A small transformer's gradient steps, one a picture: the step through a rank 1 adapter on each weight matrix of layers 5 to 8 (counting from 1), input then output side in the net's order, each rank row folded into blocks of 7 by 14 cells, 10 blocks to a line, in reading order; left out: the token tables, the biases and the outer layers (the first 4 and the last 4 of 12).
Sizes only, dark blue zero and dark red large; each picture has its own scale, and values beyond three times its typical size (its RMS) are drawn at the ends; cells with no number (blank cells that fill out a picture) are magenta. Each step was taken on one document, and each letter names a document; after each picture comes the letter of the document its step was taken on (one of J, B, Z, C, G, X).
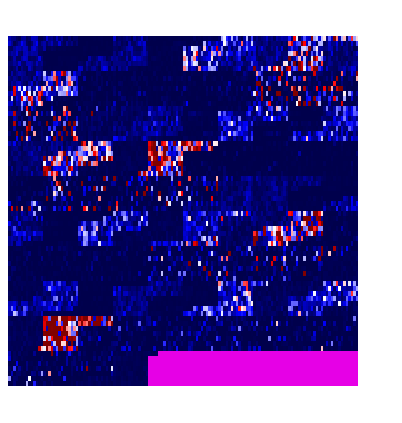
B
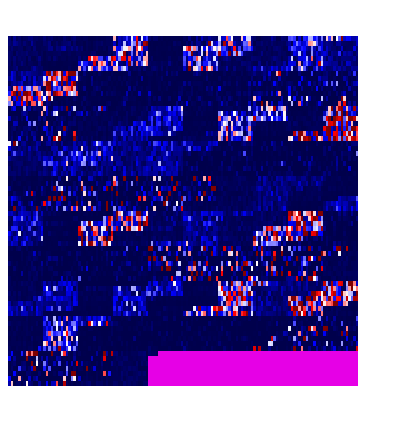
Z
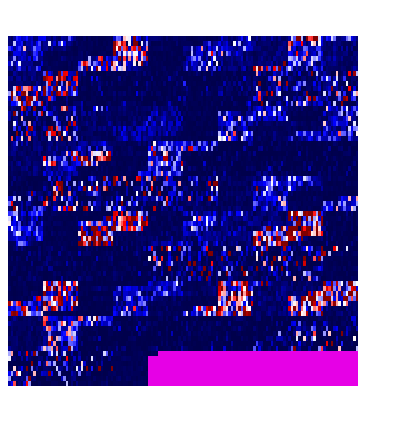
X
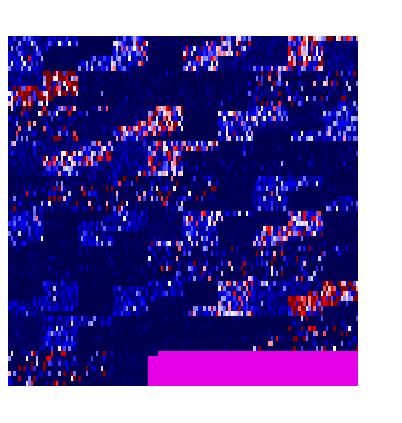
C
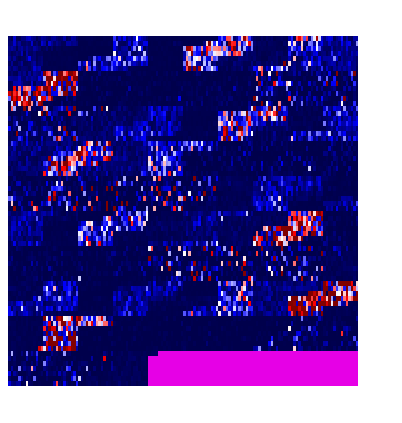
Z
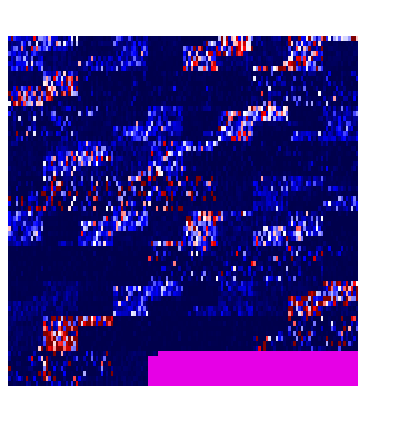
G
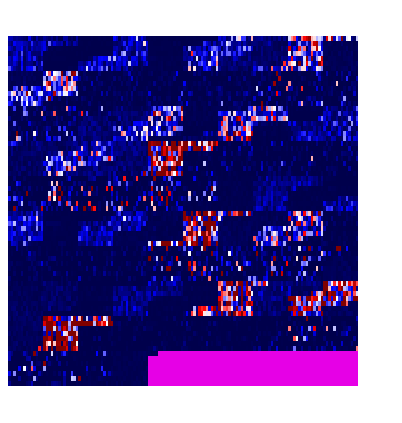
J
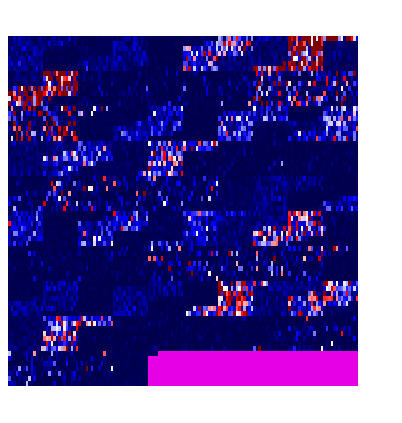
X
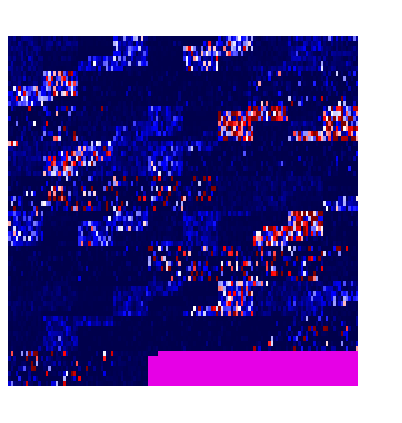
Z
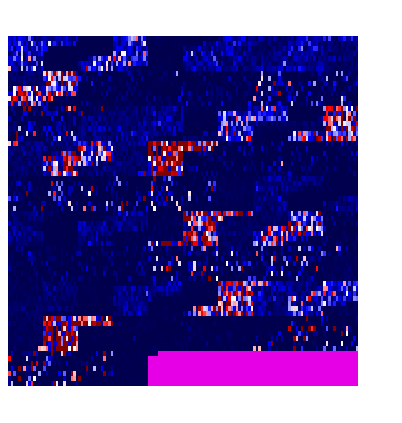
J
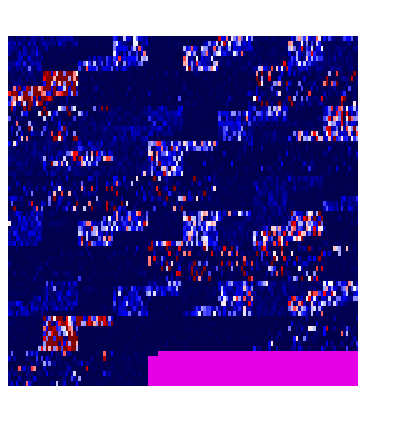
C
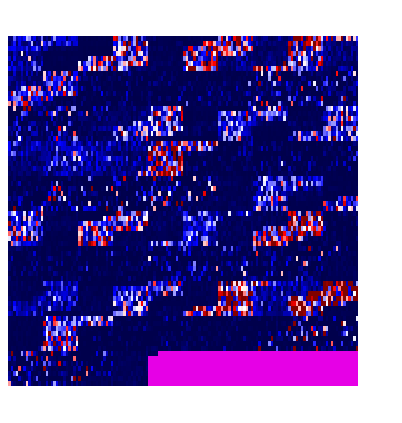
Z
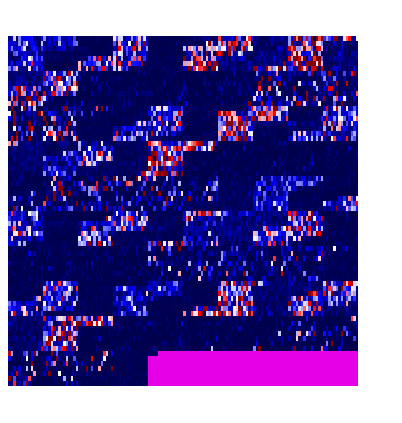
X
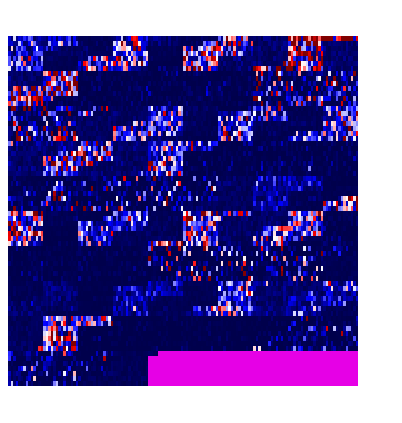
C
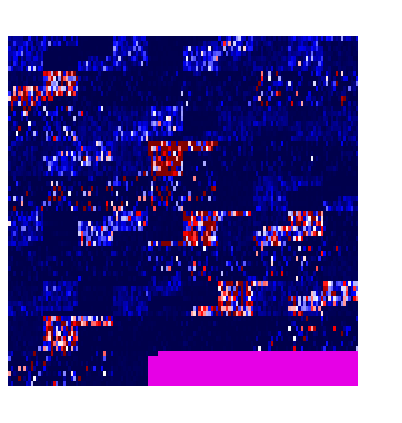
J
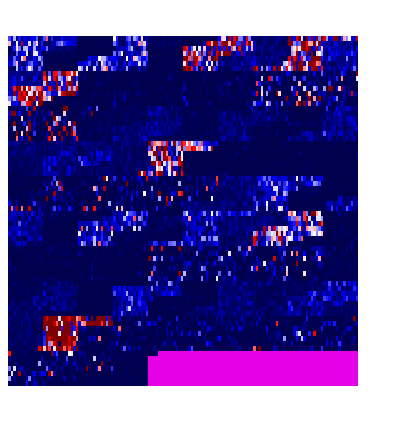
B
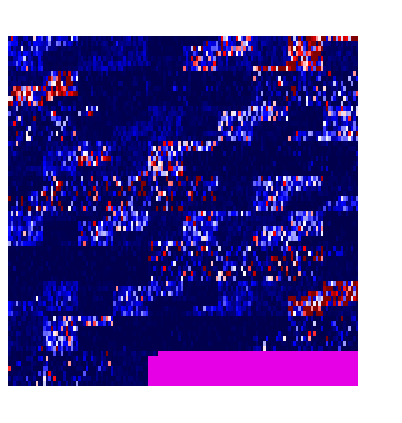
G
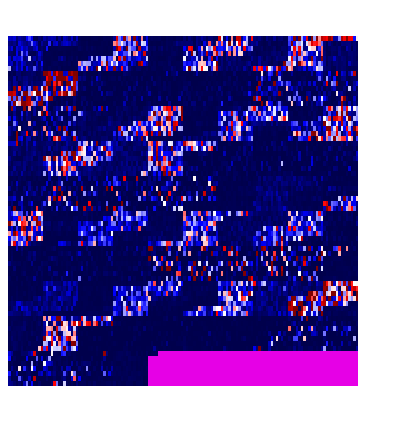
C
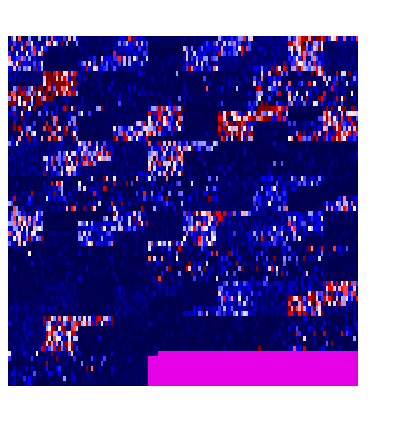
X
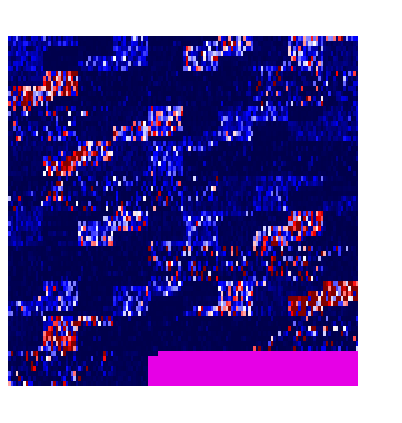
C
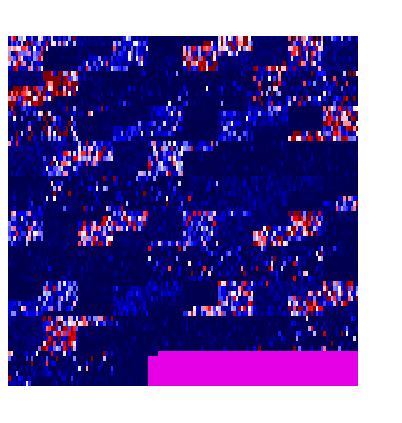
X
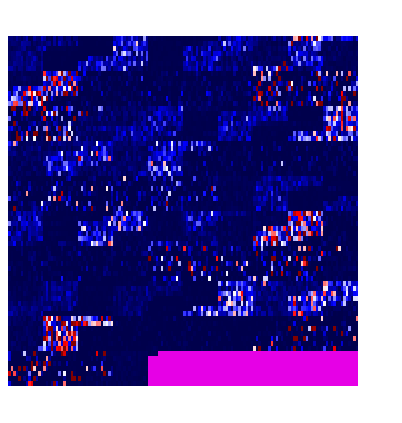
J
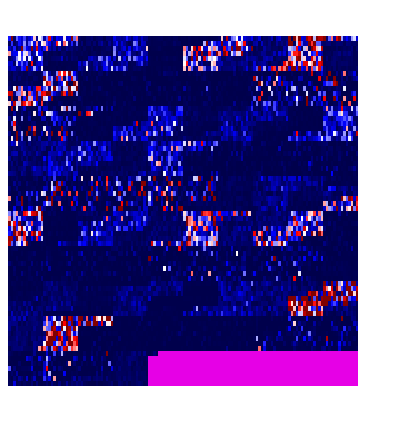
G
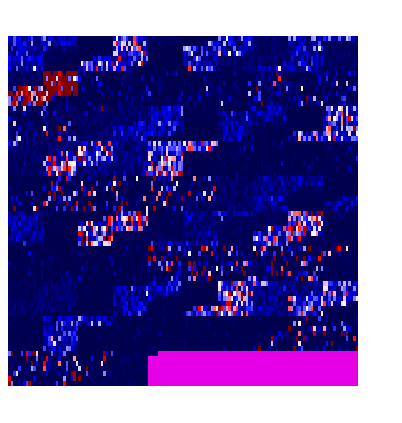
Z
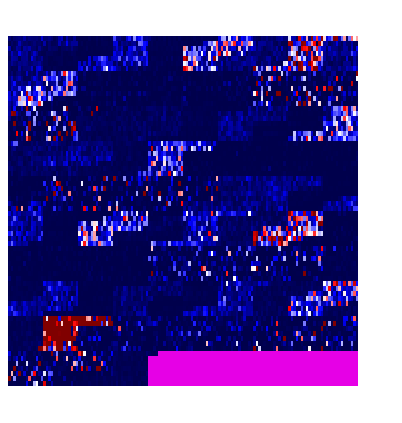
B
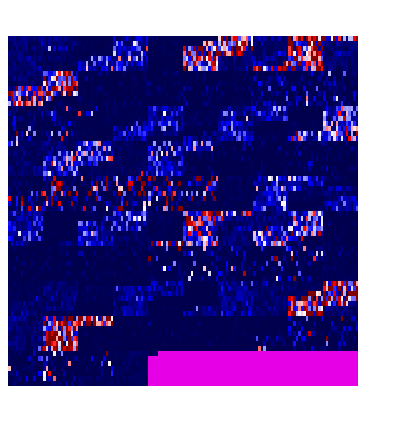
G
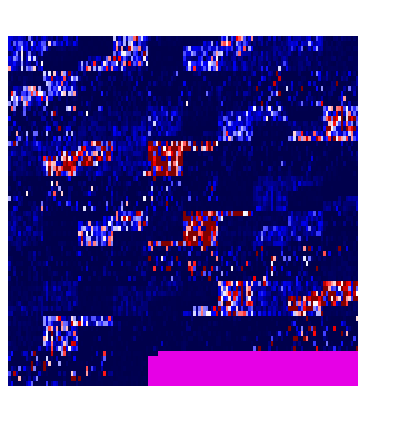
J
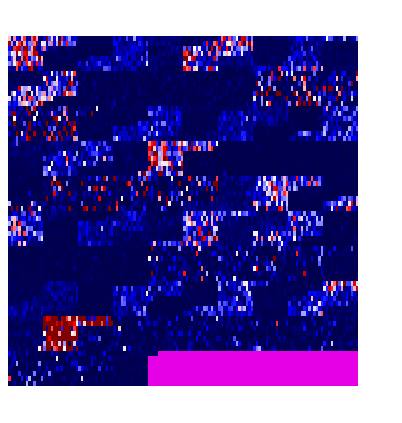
B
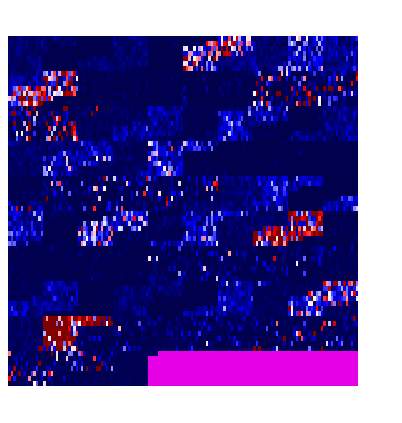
B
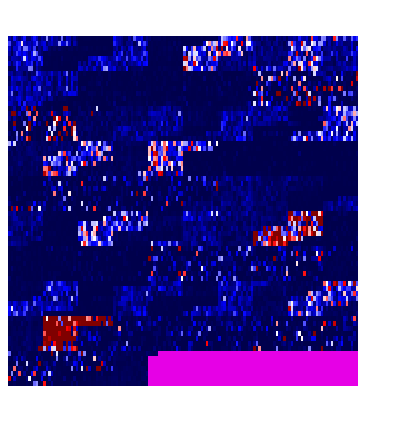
B
